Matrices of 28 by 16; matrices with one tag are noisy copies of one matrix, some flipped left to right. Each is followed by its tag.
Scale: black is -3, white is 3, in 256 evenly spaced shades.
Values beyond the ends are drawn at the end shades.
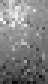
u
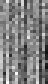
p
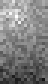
u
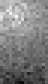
u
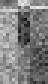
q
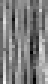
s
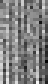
p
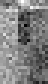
q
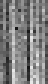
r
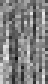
s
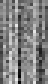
r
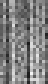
r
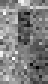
q
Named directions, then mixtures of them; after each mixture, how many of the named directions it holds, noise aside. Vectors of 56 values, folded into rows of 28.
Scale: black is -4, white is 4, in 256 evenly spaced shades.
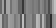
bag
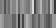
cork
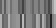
one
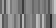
one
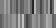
one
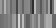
one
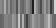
one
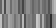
one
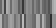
one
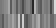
two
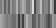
one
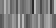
one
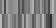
two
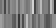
one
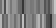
one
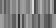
one
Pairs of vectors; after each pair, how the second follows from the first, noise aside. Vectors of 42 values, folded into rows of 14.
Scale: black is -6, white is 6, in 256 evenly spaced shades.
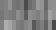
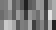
scaled up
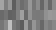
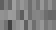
negated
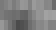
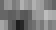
scaled up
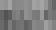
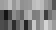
scaled up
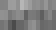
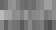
wrapped around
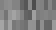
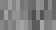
wrapped around
